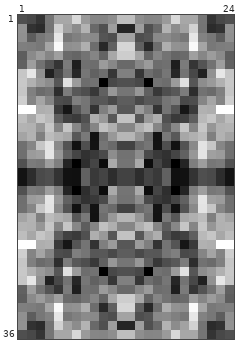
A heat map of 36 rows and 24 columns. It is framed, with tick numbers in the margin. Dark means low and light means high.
Mirror symmetry: left to right and top to bottom. Average level on the scale: 50%. Seam: none. Odd rows or columns: none.
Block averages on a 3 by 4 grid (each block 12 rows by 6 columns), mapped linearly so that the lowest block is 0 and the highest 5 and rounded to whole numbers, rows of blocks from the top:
5335 | 5005 | 5335
